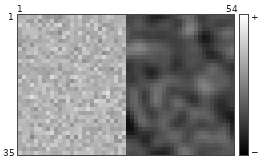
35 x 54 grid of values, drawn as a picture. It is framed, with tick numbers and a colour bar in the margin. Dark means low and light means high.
It is made of 1 by 2 panels. Panel 1,1: high, fine-grained. Panel 1,2: low, blotchy.
